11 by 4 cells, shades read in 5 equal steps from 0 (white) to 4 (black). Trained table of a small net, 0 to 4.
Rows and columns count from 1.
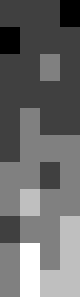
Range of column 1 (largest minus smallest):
2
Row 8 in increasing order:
1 2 2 2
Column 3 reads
3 3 2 3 3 2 3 2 2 2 1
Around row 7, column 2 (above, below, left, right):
2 1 2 3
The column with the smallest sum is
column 2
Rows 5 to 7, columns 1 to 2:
3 2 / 3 2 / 2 2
